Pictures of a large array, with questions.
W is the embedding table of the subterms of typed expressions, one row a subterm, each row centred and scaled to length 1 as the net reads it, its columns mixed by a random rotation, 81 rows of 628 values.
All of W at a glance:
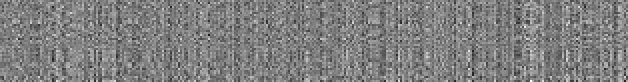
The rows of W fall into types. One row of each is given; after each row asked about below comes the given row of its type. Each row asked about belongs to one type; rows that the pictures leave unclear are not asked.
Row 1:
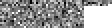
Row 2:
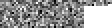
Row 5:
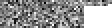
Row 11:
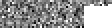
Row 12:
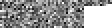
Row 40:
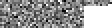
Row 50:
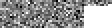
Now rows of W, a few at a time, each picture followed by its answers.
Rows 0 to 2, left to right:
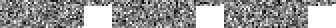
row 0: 50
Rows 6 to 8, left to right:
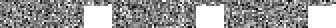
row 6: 11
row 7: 11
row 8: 5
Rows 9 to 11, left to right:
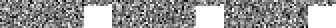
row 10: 40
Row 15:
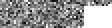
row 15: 50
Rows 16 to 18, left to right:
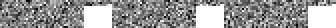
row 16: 12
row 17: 50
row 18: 2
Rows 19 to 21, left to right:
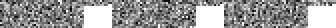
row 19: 40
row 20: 50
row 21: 40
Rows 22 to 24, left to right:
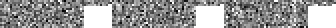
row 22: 40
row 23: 40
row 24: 11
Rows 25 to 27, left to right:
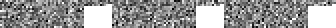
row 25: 12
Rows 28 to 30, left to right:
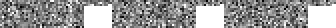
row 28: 11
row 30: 5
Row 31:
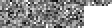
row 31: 50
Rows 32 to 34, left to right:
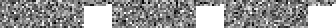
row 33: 1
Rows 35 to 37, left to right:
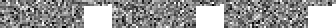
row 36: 1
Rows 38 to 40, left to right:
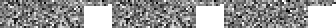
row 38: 5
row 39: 5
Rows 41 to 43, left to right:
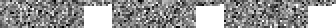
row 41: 2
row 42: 12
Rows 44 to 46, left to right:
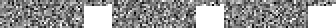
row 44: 5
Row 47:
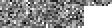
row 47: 50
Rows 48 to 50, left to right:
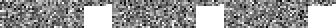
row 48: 12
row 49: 5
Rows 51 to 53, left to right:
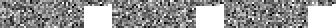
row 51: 1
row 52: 12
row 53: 11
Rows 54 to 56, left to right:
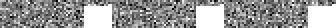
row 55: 5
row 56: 11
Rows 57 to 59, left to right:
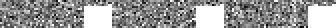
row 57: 50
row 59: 11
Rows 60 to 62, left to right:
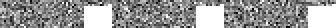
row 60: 1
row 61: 11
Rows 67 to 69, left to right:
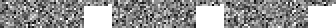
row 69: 1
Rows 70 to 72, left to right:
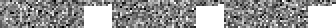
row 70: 2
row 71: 12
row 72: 50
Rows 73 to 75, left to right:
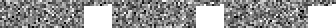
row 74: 1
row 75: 50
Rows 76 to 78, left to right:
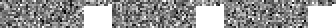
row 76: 40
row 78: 11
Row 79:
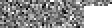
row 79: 40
